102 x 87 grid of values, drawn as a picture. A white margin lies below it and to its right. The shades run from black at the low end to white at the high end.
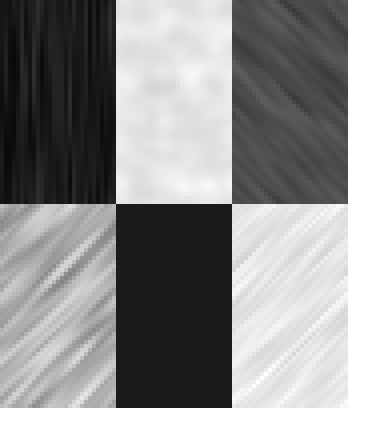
It is made of 2 by 3 panels. Panel 1,1: very low, streaked downward, faint in contrast. Panel 1,2: very high, blotchy, faint in contrast. Panel 1,3: low, slanting down to the right, faint in contrast. Panel 2,1: high, slanting up to the right. Panel 2,2: very low, flat. Panel 2,3: very high, slanting up to the right, faint in contrast.
